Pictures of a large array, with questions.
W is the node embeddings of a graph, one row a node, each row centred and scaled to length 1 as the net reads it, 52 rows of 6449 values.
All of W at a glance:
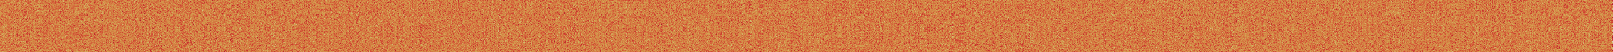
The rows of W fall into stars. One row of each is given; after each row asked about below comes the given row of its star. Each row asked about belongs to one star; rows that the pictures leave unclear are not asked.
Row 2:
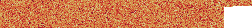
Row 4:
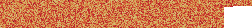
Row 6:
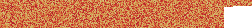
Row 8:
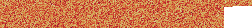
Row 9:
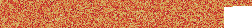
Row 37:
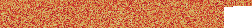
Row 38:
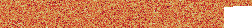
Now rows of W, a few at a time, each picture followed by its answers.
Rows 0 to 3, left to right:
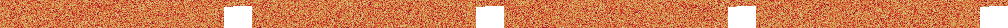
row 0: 37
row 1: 2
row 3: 37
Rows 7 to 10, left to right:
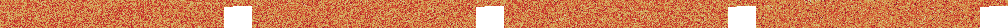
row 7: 38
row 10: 4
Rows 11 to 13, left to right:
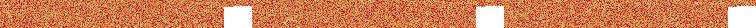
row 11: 38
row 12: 38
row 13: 38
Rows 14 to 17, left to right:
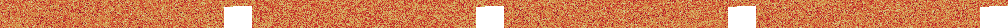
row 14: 9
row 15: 9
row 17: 37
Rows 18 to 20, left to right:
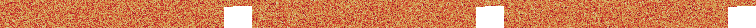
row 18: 6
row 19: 38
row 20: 6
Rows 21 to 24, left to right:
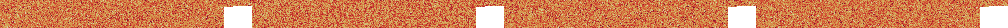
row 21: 6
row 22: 4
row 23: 6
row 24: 9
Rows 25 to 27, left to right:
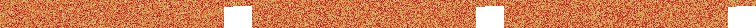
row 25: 37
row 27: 8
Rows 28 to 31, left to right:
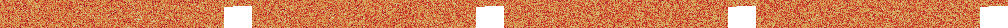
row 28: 9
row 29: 8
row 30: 8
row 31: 9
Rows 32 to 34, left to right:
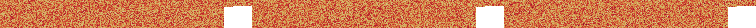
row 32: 37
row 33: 2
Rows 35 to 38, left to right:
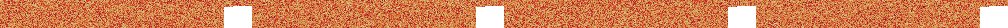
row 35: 9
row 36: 2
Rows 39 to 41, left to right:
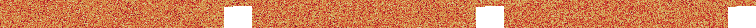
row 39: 9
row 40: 2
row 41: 2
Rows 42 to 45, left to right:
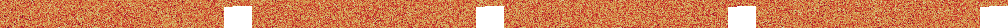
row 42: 2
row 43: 8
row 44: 4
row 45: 37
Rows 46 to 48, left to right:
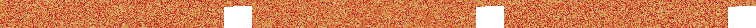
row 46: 37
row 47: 9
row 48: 37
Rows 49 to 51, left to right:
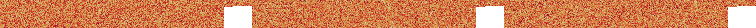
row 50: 4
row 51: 38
